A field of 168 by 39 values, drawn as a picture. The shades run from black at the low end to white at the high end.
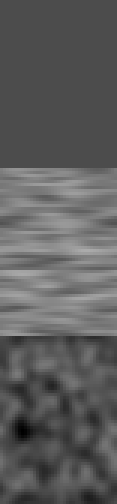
The table splits into 3 rows of 1 panel. Panel 1,1: low, flat. Panel 2,1: middling, streaked across. Panel 3,1: low, blotchy.
